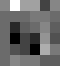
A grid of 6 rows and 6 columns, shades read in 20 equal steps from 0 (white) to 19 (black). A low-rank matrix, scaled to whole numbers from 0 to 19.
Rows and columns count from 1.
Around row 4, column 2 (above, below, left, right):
16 13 11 14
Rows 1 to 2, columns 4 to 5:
7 14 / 10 10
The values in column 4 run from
7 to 19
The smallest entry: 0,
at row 1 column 2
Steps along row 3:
up down down down up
